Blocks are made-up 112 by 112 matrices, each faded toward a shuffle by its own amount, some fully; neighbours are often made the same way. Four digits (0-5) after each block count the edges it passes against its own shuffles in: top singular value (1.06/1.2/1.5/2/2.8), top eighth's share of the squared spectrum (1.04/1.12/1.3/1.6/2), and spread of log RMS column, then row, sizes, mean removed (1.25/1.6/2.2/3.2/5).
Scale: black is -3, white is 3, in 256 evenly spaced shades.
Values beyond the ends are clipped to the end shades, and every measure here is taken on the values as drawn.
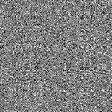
4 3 2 2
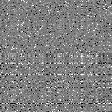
5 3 2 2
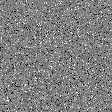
0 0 0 0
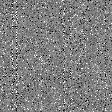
2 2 2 0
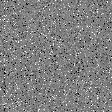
1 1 1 0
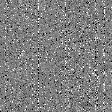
2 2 3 0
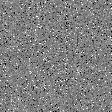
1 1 1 0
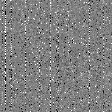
3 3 3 0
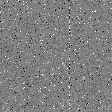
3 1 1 0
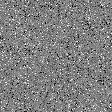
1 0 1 0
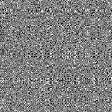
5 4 2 3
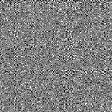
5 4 2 3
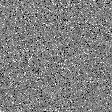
0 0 0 0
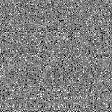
4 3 2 2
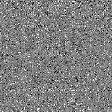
4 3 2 2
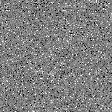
3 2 0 1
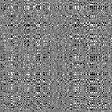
5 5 4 4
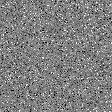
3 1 0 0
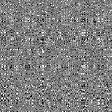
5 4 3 3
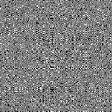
5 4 3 3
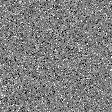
0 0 0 0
